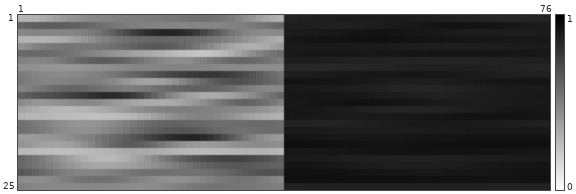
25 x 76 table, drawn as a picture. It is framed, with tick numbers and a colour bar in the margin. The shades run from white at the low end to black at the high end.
The table splits into one row of 2 panels. Panel 1,1: middling, streaked across, strong in contrast. Panel 1,2: very high, streaked across, faint in contrast.
